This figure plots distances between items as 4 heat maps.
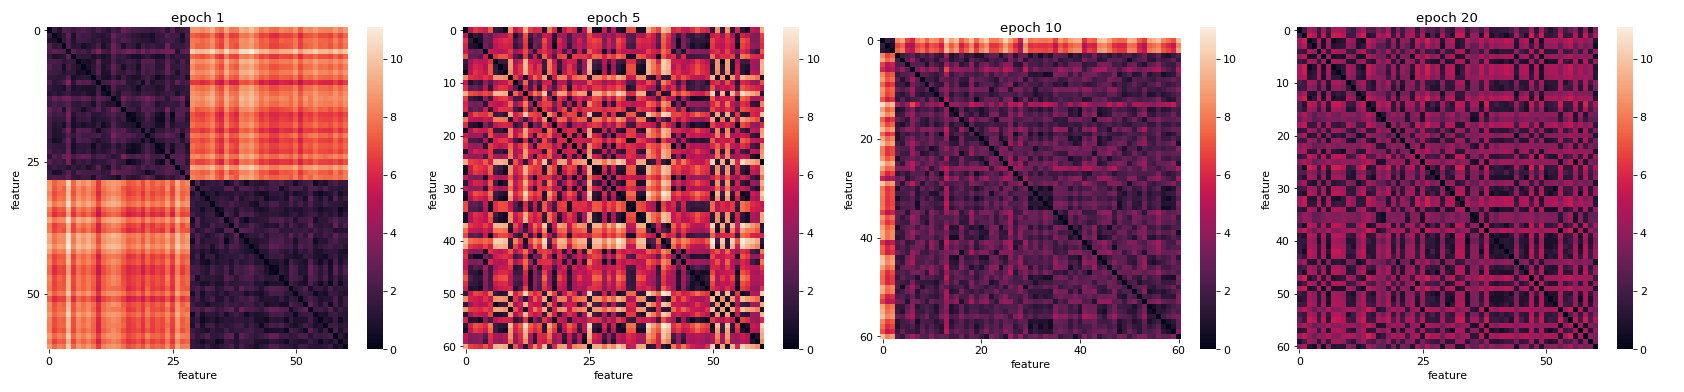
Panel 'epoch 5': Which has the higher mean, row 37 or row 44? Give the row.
37
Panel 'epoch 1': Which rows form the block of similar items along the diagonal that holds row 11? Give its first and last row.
0 to 28
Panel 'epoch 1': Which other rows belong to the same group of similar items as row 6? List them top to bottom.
0, 1, 2, 3, 4, 5, 7, 8, 9, 10, 11, 12, 13, 14, 15, 16, 17, 18, 19, 20, 21, 22, 23, 24, 25, 26, 27, 28
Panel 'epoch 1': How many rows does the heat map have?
61
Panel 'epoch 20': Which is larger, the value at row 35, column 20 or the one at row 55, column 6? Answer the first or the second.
the first
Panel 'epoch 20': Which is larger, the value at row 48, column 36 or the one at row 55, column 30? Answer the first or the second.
the first
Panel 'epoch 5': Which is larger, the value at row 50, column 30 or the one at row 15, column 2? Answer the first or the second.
the first
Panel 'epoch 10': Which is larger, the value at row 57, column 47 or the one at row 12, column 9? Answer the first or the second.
the first
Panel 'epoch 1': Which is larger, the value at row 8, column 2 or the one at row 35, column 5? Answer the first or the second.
the second
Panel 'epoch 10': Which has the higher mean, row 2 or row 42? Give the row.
2
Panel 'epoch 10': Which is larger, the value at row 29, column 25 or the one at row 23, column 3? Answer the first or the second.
the second
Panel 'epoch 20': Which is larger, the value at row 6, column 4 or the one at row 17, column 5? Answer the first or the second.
the second
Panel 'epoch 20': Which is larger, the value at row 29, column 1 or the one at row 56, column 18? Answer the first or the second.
the first
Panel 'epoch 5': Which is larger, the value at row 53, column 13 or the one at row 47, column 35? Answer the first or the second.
the second
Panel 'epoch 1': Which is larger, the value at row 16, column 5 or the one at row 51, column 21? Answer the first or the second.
the second
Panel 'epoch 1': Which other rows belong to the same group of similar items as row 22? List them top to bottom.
0, 1, 2, 3, 4, 5, 6, 7, 8, 9, 10, 11, 12, 13, 14, 15, 16, 17, 18, 19, 20, 21, 23, 24, 25, 26, 27, 28
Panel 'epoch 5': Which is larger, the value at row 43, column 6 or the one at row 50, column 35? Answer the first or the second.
the first
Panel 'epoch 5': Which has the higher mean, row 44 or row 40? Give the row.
40
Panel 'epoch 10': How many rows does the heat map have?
61
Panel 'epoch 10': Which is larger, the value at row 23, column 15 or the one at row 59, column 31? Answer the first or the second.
the first
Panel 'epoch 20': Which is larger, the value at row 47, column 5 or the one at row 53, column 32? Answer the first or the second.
the second
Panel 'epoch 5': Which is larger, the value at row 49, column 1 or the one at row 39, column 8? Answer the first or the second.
the second
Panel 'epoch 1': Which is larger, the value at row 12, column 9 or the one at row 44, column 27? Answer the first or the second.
the second
